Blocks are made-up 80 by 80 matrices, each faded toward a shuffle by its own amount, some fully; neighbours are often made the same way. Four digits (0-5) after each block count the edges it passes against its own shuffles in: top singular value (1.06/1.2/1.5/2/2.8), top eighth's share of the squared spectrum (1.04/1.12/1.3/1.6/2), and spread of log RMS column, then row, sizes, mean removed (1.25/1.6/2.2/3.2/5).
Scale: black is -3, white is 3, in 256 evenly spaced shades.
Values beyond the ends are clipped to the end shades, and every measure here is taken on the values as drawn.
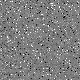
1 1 0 0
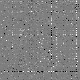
4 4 2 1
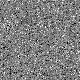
0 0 0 0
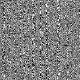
2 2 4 0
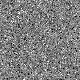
0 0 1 0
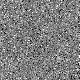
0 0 1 0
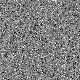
0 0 0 0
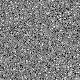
0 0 0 0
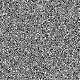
0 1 2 0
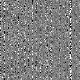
2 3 4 0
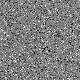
0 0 0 0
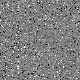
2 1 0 0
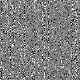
2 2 3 0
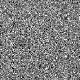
3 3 1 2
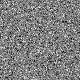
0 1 0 0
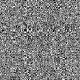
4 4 2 2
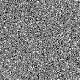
3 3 1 0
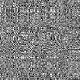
4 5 3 3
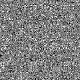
3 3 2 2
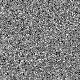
0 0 0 1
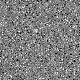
2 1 0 0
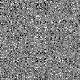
4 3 2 2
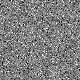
2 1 0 0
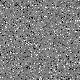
2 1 0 0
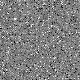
2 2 0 0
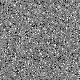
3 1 0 0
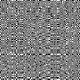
5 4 3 3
